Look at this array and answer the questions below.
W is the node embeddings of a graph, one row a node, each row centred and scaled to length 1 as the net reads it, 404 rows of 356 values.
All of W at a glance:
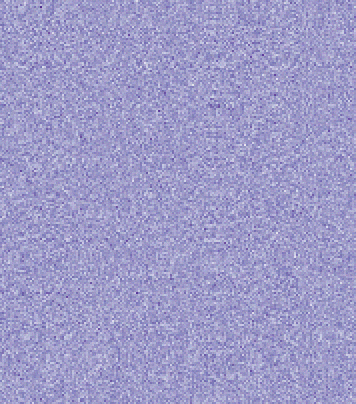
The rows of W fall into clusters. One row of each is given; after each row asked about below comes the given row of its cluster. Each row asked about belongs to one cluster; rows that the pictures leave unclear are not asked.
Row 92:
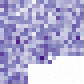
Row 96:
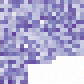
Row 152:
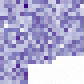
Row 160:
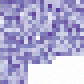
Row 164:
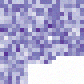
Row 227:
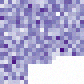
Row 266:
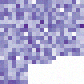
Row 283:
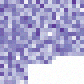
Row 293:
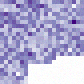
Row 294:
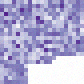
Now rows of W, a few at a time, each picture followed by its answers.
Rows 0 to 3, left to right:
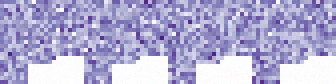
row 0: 266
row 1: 96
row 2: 92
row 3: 96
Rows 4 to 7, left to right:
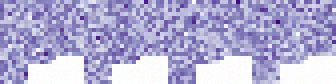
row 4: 266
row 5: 152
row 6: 96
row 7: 283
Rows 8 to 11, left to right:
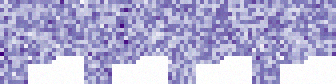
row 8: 96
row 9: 152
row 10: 164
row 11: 96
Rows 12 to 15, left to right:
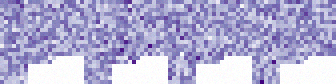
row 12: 160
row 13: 152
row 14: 293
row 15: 164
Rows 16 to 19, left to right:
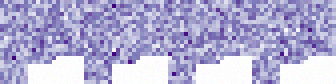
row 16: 164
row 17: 293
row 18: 160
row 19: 266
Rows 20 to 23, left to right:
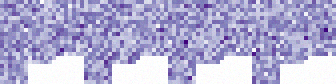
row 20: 283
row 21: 293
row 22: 293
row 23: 96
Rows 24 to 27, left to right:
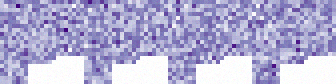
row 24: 293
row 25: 160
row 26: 152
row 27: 294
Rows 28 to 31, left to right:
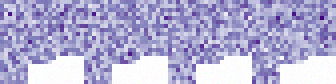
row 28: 266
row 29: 266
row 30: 227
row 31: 96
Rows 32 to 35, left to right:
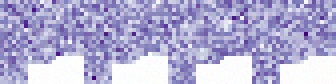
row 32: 283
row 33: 283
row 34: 294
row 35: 96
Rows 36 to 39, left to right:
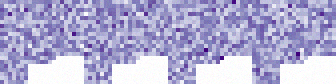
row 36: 266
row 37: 227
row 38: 152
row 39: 92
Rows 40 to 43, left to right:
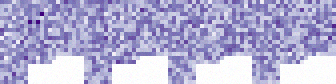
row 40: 227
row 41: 160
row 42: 283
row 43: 283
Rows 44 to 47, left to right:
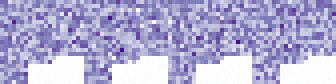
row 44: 92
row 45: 96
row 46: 160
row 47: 227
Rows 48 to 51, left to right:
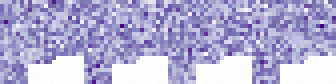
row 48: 294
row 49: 92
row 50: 283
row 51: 96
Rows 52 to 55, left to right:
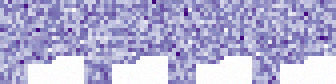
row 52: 164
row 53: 294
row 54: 266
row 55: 160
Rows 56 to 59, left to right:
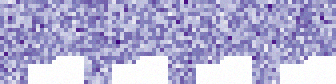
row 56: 152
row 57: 160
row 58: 152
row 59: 164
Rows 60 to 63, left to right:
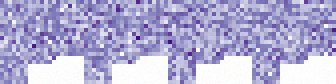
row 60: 164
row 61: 283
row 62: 293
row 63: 293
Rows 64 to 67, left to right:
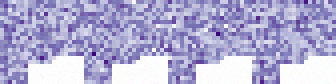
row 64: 92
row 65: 293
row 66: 96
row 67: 96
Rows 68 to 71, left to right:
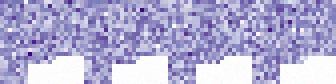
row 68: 160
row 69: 160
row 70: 152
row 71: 227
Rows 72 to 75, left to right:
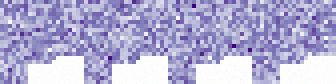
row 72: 164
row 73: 293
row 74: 152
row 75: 283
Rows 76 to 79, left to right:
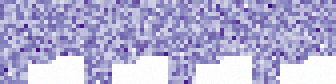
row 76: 266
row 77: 92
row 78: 160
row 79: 293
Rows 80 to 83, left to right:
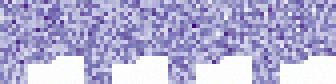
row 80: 164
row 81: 92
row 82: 283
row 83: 266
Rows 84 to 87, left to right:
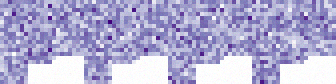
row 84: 160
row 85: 283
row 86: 152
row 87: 96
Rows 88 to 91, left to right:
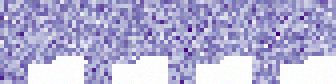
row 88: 293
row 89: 164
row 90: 227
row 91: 160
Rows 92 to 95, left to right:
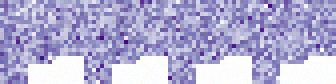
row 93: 152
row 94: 152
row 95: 293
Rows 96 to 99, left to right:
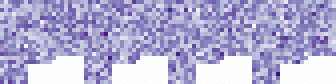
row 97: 293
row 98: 266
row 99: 266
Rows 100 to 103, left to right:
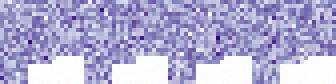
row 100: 152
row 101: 227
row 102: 293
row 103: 164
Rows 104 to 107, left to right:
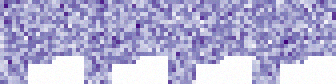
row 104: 160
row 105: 160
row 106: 266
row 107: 160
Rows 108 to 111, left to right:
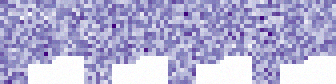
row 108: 92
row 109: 227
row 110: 266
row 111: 152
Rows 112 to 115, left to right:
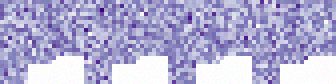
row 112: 266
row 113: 227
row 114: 92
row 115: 152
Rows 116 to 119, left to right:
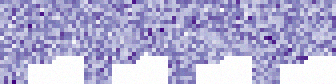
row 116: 227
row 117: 293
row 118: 96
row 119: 152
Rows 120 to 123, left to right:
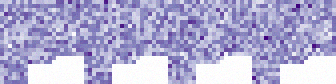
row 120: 294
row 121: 92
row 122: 283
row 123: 152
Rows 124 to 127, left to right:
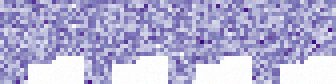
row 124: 293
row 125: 160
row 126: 160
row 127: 152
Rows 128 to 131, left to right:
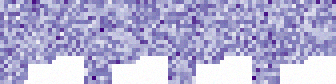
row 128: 293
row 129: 96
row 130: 293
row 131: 152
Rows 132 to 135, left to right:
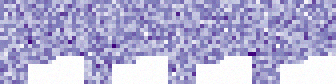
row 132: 266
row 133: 160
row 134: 266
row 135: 96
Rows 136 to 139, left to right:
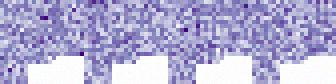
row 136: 164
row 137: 160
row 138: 227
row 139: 283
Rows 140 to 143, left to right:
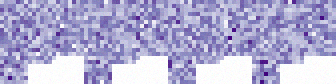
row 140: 283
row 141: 96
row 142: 152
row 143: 96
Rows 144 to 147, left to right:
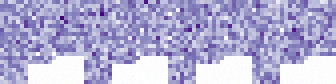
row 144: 283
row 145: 266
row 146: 227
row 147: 92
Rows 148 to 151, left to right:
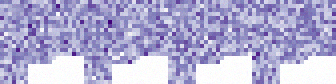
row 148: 227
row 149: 283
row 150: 160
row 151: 164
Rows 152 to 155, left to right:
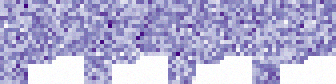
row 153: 283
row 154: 293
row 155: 294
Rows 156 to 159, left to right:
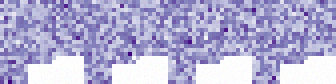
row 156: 96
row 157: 92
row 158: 160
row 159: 160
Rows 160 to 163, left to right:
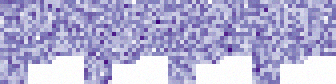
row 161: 293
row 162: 283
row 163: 92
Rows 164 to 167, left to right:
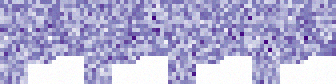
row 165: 164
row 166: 266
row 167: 164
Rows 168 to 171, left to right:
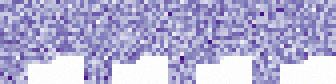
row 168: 283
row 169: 293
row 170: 227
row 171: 266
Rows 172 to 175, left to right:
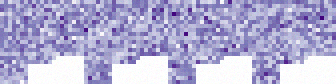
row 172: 283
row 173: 294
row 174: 294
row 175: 96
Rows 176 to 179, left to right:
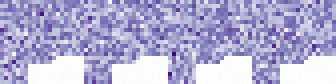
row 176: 227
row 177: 96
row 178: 164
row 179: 152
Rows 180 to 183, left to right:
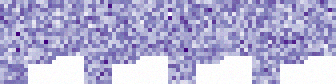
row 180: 294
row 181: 152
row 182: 227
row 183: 160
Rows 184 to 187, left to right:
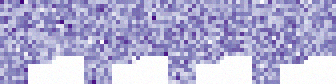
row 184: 96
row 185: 164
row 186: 283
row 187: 152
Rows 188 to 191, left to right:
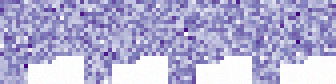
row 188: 160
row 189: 293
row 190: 96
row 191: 92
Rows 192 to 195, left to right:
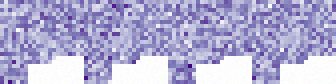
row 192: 96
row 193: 293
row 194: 294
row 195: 293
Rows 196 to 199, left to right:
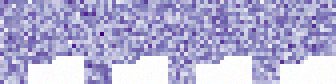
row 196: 160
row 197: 294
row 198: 164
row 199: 283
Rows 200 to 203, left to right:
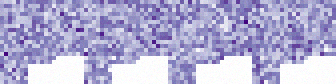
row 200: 152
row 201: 96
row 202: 294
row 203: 92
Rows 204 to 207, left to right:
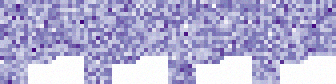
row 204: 164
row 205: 152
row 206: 294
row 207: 283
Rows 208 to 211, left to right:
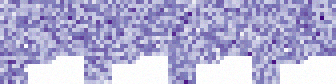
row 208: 96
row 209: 283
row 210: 92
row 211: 164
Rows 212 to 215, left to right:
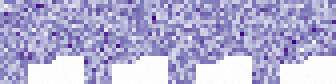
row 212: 293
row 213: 164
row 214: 266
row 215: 164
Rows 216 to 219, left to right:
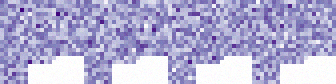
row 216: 92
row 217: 92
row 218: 152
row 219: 227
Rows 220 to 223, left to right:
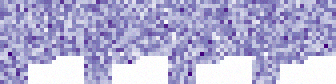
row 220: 266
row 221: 283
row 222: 164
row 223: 160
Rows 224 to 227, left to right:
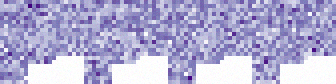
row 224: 293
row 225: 96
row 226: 293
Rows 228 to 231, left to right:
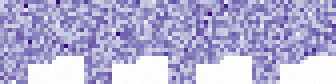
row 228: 152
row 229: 92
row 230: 227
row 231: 283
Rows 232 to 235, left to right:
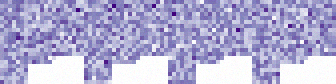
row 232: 160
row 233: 293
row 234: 266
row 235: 92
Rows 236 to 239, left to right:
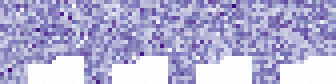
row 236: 164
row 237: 92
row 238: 96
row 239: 96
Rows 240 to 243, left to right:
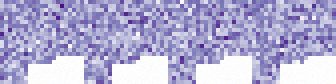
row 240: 293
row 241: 293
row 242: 227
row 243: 160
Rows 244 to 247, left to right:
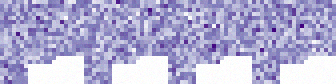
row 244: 294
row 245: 92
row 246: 92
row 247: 227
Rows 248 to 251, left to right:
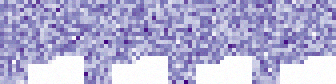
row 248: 283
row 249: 164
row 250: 152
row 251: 160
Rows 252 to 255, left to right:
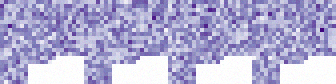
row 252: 266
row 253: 294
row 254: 152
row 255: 266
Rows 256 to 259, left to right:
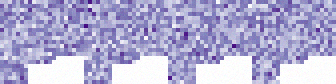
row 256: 294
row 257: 266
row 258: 152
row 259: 293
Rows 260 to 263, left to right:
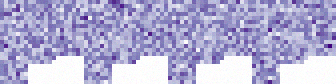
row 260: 266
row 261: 293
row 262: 293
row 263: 96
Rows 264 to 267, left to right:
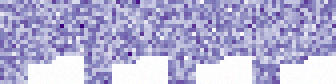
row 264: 283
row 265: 92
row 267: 294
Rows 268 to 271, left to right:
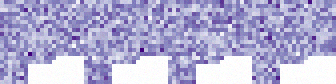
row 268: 293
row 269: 294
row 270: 96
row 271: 152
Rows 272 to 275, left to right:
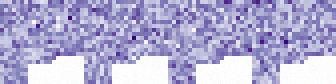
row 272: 294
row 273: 164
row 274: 294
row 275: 160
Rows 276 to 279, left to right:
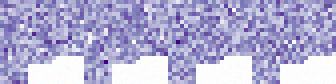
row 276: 92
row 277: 164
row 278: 152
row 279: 152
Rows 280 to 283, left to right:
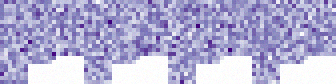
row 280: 266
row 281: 283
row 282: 227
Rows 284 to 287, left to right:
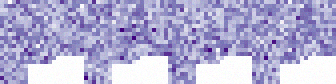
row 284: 152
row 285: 164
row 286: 92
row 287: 164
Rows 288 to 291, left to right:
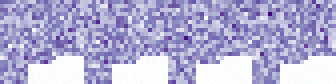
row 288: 266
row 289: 152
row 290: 160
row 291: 266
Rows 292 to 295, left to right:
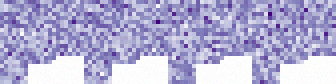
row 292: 293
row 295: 266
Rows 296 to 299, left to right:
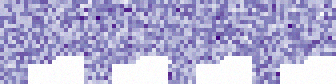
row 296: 152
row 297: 227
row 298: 164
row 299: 92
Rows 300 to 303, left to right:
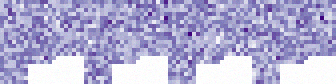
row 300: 152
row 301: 96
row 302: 293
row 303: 164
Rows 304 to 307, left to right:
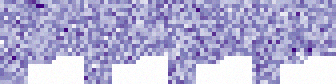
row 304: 293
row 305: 152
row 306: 266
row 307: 92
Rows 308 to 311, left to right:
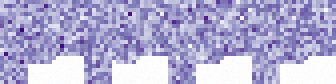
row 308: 152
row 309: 92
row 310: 294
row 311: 164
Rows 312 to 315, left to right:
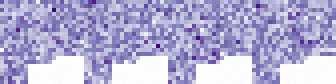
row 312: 96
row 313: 160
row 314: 266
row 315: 92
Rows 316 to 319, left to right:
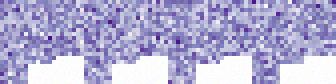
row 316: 266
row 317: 283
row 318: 160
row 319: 96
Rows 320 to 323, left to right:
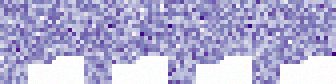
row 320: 164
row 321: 283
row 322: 266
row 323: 266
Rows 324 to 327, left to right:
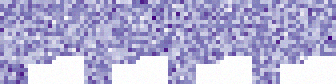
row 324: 294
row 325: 294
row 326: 266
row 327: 92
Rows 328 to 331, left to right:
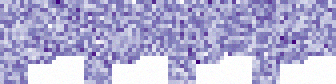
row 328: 294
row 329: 293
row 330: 283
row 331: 160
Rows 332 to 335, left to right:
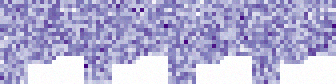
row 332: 164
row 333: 283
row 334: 92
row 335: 283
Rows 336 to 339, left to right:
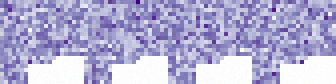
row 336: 92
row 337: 96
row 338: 92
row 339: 92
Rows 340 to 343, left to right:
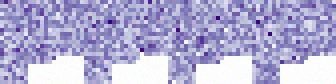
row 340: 227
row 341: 283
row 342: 160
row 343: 294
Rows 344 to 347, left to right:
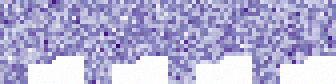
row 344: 294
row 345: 164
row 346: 283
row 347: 92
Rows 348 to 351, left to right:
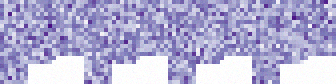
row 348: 266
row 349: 160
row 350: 293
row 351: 96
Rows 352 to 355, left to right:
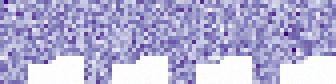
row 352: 266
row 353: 293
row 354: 92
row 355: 92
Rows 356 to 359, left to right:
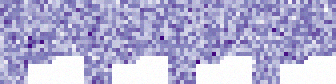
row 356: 160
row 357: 92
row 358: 92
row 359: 164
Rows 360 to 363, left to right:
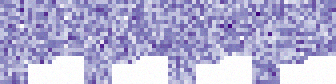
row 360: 92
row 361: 164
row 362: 283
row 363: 294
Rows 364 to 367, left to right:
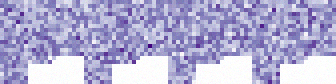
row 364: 92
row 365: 152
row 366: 160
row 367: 92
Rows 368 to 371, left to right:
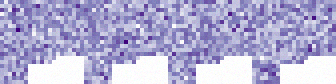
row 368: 227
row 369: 160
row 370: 152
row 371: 294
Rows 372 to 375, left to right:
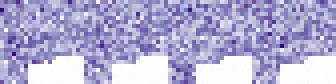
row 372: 160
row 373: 283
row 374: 294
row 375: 160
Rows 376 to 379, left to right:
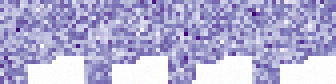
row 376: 96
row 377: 294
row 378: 266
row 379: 294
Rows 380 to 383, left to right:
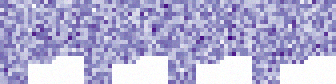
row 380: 92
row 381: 92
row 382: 266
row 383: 152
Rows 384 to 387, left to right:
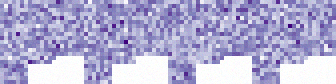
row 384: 294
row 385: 227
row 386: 294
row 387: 92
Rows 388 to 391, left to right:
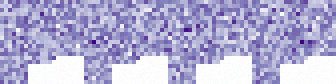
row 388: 96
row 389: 152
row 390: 227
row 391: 92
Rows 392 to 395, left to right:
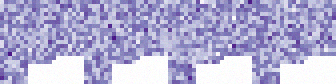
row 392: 293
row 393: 266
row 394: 294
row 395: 92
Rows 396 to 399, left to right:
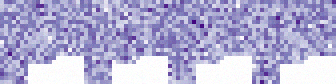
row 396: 293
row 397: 92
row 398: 283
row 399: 96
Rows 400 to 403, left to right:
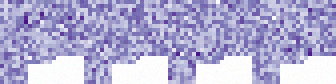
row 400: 96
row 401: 164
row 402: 293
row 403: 92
